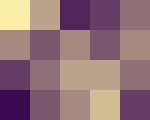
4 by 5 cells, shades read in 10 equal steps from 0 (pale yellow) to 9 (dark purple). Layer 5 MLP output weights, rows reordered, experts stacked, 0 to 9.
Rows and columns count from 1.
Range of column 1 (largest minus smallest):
9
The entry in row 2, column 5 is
4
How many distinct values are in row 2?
2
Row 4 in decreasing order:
9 7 6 4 2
